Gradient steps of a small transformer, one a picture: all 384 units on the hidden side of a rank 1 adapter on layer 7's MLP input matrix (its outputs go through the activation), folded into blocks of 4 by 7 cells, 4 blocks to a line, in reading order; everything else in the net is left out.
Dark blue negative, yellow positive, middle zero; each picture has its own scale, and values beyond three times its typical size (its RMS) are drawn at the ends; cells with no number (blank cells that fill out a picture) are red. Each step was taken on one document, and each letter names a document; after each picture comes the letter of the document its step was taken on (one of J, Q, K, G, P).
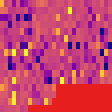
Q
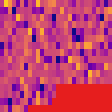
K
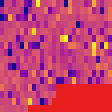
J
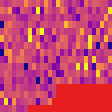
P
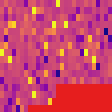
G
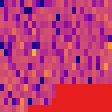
J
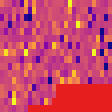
Q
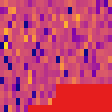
G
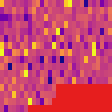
J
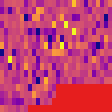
P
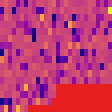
K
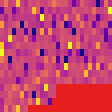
K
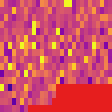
J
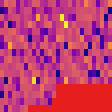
P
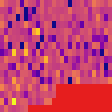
Q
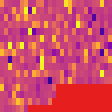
Q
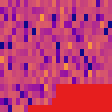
K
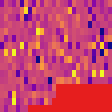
Q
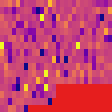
K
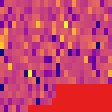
P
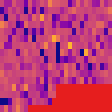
K
